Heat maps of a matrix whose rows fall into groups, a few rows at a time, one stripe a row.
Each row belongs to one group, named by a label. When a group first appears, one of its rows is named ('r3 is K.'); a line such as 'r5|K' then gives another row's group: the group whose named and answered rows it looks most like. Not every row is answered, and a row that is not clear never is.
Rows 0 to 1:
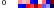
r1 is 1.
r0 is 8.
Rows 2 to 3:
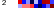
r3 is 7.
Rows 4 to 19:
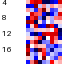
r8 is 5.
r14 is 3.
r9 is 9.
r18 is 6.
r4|7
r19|3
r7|7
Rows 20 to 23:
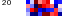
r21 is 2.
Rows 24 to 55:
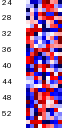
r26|5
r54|7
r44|6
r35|5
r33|8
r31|7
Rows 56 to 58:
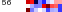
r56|9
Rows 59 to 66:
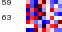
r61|3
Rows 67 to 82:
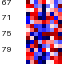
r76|9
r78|3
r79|1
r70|5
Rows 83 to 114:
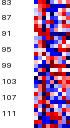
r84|7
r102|5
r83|3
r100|3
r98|6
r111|2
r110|5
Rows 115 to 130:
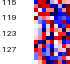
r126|5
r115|3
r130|8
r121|6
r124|8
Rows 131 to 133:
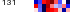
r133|2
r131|1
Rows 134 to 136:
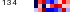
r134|5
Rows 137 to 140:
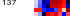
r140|2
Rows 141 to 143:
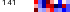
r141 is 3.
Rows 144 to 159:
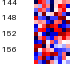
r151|8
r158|5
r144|5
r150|1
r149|8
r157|1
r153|5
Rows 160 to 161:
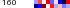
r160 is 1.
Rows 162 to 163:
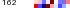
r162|6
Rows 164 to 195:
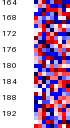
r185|1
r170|3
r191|3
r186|6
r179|5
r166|2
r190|1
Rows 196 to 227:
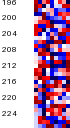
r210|6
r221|9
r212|7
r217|2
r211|8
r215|7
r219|2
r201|7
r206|8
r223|2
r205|6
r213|9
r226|7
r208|3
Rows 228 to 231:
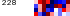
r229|8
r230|5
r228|7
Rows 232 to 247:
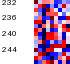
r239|9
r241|2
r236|6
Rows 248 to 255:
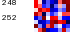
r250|7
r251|9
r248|9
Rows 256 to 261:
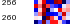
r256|8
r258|3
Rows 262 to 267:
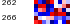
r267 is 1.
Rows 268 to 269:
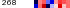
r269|3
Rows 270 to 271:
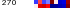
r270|6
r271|7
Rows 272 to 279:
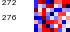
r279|1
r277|2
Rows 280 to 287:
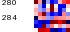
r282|6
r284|5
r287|7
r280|9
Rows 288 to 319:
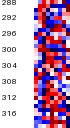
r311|2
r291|5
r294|8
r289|7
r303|2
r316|6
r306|3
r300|7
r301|2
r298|2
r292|3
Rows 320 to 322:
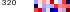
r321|5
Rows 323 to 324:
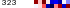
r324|8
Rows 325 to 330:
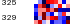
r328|5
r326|3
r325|2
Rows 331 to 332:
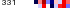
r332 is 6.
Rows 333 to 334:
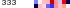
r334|5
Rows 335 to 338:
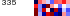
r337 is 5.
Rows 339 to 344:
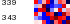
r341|3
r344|8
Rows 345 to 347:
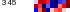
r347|3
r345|7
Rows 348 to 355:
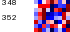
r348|1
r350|8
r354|1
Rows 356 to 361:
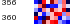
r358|1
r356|1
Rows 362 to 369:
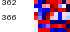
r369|7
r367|7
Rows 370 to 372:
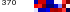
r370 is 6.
